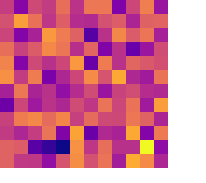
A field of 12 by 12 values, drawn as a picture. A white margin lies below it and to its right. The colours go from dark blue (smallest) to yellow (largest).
Average level on the scale: 50%. Mirror symmetry: none. Slope: none.
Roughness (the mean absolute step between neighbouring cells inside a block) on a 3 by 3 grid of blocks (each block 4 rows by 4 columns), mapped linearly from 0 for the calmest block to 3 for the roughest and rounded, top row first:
1 0 1 | 1 1 0 | 0 2 3
